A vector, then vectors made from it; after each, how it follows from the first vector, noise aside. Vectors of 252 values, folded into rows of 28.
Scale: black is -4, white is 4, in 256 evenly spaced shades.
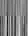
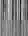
reversed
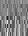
sign-scrambled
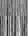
copied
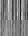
reversed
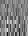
sign-scrambled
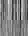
reversed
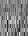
sign-scrambled
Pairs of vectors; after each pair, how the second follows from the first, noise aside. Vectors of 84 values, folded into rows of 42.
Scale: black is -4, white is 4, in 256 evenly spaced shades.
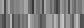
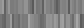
shrunk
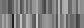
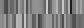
reversed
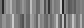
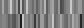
reversed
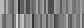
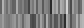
reversed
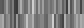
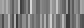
reversed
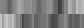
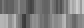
reversed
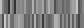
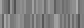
shrunk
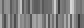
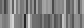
reversed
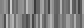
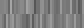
shrunk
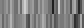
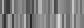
reversed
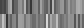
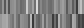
reversed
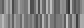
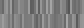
shrunk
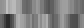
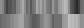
reversed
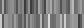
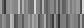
reversed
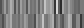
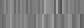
shrunk
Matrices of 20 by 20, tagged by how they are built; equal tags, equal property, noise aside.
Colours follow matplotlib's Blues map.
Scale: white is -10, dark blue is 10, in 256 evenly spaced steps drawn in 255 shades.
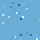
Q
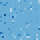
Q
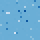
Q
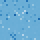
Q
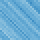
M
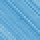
M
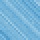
M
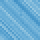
M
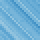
M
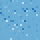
Q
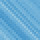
M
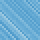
M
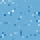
Q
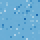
Q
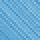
M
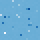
Q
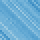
M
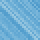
M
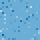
Q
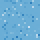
Q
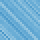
M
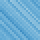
M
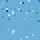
Q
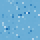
Q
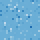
Q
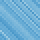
M
